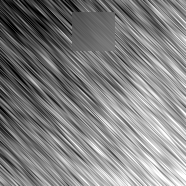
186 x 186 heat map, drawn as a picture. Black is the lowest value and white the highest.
Grain: diagonal, down to the right. Histogram: bell-shaped. Odd rows or columns: none. Odd patch: calmer, in the top middle. Slope: up to the bottom right.
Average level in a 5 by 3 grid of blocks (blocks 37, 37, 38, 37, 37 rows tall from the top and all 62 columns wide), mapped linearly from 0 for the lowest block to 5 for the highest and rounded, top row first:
013
123
124
234
345
